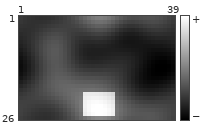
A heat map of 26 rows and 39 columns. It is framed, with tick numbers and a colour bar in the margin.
Roughest part: bottom middle. Histogram: skewed, a long tail of high values. Ninth with the lowest average: middle right. Odd patch: higher, in the bottom middle. Ninth with the highest average: bottom middle.
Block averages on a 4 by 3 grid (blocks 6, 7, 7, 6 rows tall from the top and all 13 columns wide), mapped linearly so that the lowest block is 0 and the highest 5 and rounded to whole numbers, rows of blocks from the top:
121 | 110 | 220 | 152
